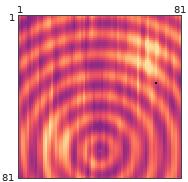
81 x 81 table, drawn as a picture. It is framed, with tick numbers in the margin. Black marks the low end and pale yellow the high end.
Rings: centred on the bottom middle. Bumps: two. Lone odd cells: 1, lower than its neighbours. Slope: none.
